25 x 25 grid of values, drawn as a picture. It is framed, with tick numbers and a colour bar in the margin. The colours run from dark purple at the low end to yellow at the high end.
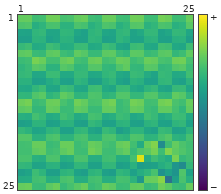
Stripes: horizontal, repeating 4 times. Histogram: bell-shaped. Roughest part: bottom right. Average level on the scale: 70%. Odd patch: rougher, in the bottom right.
